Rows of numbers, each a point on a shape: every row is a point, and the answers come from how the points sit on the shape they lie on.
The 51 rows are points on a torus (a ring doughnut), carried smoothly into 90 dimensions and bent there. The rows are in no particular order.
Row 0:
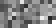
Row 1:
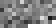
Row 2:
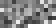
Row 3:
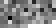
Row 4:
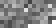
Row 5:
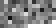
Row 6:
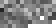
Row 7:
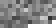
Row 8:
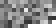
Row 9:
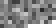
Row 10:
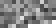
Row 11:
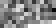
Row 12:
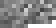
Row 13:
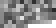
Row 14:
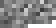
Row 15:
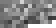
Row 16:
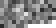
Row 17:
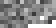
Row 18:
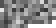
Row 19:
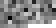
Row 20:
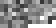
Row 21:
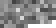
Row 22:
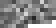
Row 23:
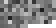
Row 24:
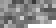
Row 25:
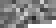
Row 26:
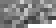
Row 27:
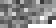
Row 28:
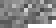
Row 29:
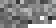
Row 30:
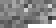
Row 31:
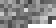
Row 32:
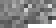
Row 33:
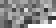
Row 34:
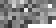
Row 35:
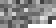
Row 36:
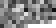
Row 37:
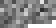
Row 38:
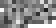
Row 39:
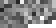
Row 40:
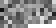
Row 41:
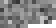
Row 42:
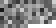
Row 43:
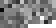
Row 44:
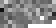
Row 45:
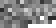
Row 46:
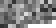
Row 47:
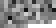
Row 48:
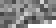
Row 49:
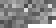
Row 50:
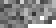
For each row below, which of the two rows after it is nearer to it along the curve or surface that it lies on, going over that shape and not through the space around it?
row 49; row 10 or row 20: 20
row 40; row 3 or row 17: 3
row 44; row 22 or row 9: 9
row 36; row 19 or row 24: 19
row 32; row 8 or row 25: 25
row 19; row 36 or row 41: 36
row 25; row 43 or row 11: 11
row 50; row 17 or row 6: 17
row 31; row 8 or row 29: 29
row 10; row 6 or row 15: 15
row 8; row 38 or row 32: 38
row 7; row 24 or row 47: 24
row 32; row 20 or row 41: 20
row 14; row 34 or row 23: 34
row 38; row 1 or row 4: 4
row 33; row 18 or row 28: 18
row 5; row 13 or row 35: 13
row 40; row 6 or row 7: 6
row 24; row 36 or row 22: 22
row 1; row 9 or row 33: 33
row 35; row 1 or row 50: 50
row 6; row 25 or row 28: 28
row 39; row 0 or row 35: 35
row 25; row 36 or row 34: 36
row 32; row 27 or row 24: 27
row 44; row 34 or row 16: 16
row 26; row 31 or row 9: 31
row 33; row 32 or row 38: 38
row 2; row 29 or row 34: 34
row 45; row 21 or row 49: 49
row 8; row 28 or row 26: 26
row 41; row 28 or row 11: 11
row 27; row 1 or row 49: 49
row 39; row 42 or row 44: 42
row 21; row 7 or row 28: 28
